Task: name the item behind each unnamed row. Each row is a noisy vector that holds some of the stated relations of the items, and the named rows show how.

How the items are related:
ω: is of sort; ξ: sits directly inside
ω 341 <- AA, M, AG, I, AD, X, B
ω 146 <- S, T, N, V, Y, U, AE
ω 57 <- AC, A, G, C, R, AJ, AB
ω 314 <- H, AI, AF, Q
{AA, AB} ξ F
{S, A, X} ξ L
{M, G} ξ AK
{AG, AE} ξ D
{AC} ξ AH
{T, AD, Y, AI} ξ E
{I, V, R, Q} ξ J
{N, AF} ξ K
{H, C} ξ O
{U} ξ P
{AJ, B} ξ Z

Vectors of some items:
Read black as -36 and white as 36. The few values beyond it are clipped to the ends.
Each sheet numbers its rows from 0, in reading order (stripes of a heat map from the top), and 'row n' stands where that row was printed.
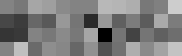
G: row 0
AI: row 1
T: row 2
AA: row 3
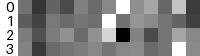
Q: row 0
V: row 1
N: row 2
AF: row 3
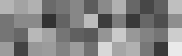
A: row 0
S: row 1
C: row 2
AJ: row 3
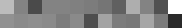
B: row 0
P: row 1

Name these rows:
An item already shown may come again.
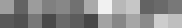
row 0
R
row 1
H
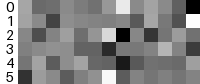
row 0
J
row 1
B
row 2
N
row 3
O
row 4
AD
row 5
AE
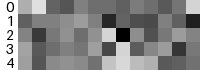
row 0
X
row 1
E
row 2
N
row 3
Z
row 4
R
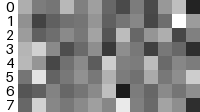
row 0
K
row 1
AF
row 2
Z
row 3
L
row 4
I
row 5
AG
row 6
U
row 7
D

